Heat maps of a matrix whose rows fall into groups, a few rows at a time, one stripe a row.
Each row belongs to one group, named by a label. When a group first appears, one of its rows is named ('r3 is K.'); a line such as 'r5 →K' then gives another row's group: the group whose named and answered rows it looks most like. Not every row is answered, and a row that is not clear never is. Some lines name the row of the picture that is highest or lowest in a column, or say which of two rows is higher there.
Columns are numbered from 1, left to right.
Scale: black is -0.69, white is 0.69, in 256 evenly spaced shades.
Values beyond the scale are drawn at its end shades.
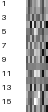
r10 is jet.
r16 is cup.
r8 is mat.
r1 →mat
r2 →mat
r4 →cup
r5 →mat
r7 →cup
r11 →mat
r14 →mat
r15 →mat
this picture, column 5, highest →15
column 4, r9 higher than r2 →Yes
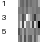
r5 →jet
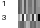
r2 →jet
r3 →cup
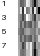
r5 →mat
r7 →mat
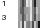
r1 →mat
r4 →cup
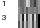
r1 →mat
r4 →cup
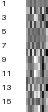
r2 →cup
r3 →mat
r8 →cup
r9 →mat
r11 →mat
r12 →jet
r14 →mat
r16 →mat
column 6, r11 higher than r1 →Yes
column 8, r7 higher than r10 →Yes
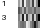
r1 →cup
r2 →jet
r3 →cup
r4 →mat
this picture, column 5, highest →4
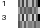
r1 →cup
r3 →cup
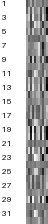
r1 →jet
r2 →cup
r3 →cup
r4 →mat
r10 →mat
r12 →cup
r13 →cup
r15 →mat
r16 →jet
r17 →jet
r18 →mat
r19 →cup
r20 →cup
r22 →cup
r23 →mat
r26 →jet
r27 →jet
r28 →mat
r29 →cup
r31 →mat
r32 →mat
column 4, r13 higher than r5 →Yes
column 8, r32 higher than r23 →Yes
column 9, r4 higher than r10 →No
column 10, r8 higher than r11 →No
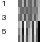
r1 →jet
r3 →jet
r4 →cup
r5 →cup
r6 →cup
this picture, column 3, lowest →5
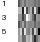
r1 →jet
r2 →cup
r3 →mat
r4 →jet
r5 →cup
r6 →mat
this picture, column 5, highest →3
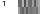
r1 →jet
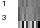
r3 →jet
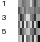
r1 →mat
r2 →jet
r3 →mat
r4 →cup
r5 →mat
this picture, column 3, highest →2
